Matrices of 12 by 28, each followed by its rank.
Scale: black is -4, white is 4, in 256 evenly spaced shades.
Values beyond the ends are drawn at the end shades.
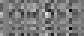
two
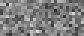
full rank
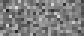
full rank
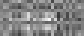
two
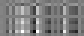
one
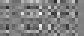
two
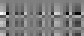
one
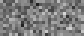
full rank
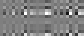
one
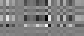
one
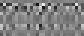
two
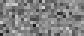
full rank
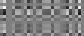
one
